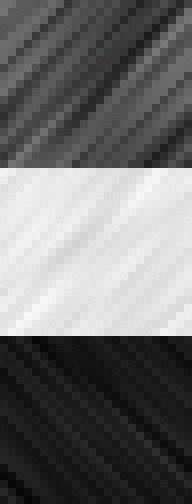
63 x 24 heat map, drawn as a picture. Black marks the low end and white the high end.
It is made of 3 by 1 panels. Panel 1,1: low, slanting up to the right. Panel 2,1: very high, slanting up to the right, faint in contrast. Panel 3,1: very low, slanting down to the right, faint in contrast.
